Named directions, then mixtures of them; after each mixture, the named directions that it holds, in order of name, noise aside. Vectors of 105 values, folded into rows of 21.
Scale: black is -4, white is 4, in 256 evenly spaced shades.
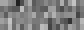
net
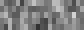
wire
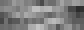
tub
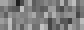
net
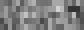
tub, wire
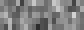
wire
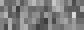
wire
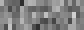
net, wire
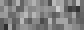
tub, wire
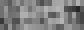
tub, wire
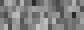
wire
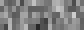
wire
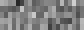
net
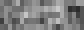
tub, wire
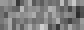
net, tub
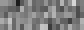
net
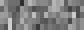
net, wire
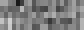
net, tub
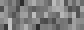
net, wire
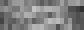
tub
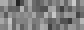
net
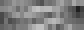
tub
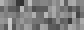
net, wire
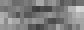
tub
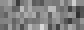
net, tub
